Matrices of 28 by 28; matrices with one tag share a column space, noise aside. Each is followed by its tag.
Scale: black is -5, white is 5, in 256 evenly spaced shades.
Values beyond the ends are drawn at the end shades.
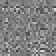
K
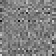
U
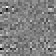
K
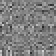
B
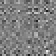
U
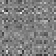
U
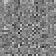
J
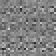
K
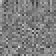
J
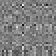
B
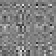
B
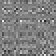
U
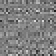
U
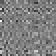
U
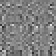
B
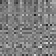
J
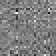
U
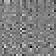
J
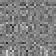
B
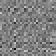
K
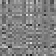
J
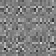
K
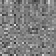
J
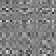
U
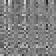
J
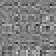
B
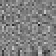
B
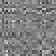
U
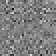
U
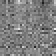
J
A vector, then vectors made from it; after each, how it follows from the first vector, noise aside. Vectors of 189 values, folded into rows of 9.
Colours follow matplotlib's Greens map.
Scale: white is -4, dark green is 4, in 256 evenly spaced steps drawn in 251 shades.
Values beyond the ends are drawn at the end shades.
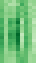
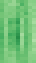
shrunk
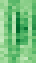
reversed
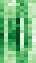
scaled up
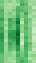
copied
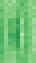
shrunk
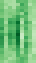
copied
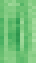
shrunk
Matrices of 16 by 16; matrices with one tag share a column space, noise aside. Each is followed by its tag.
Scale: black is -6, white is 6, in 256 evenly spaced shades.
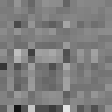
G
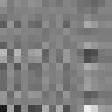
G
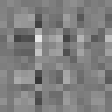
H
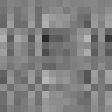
H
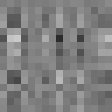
H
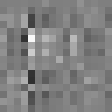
H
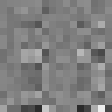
G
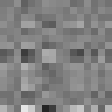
G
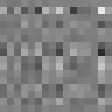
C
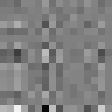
G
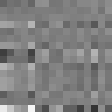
G
